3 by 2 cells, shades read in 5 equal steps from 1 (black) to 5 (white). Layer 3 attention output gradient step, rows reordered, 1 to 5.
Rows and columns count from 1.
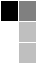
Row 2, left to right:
5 4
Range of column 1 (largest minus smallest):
4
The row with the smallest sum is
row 1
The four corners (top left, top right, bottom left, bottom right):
1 3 5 4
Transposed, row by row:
1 5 5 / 3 4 4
